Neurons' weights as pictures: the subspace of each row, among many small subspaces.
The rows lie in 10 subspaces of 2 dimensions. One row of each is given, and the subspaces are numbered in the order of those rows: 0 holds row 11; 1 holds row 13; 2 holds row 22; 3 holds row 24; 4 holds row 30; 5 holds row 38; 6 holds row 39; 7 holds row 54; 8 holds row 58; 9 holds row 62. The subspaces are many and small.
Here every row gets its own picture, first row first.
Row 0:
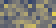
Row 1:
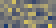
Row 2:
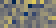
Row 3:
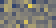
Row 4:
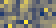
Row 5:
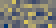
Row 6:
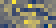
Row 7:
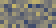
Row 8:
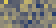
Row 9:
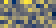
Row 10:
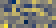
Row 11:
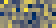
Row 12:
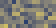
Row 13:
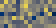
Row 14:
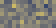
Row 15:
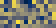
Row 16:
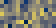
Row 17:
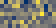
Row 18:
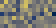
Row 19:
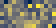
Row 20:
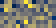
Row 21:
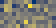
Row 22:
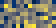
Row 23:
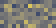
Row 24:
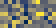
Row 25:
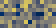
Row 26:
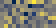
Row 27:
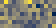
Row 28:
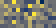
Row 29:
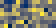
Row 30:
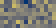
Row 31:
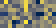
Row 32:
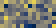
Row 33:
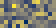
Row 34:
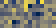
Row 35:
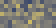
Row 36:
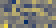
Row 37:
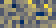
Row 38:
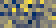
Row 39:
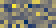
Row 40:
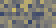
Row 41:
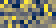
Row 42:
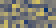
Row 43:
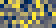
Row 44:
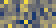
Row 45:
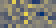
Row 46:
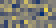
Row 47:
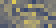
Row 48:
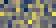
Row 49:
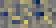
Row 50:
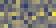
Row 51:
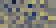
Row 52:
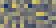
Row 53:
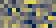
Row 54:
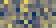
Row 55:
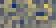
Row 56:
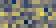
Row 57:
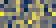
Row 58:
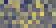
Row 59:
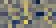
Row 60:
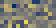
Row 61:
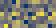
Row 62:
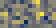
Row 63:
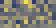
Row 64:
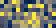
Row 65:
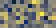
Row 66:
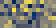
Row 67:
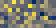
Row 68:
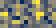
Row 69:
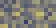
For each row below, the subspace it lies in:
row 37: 2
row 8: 8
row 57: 0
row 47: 0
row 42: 8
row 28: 9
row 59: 3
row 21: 4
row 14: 2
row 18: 1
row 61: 1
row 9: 4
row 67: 9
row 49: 9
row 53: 1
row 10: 7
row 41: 8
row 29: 7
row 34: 3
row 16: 7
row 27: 6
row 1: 1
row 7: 6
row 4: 7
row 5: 1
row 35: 5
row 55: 2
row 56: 0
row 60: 6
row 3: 4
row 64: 0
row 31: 3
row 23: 6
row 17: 8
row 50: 1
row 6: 0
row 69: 5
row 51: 9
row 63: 4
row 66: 5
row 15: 4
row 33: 6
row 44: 7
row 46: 8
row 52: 2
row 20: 4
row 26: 3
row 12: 5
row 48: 0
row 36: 7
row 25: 5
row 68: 9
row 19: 6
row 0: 2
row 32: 2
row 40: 5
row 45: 3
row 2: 3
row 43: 8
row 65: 9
